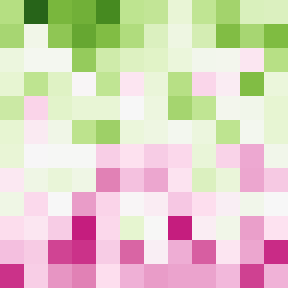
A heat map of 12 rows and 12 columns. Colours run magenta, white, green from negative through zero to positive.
Overall the values sit about 50% of the way up the scale. The ninth with the lowest average is the bottom left. The ninth with the highest average is the top left. The field climbs toward the top.
